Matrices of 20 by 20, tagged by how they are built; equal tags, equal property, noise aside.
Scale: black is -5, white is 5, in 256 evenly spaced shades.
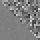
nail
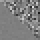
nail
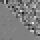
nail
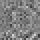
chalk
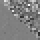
nail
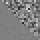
nail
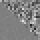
nail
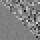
nail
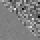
nail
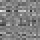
chalk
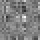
chalk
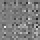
chalk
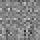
chalk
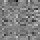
chalk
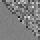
nail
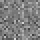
chalk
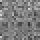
chalk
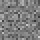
chalk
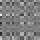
chalk
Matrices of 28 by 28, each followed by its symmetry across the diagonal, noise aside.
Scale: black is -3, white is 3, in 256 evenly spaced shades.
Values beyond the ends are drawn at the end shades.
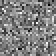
neither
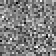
antisymmetric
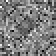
symmetric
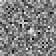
symmetric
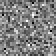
neither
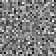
antisymmetric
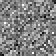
symmetric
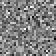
neither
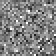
symmetric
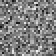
neither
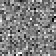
antisymmetric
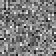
neither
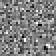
antisymmetric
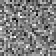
antisymmetric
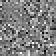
antisymmetric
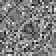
symmetric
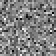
neither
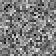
symmetric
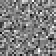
antisymmetric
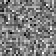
neither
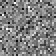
symmetric
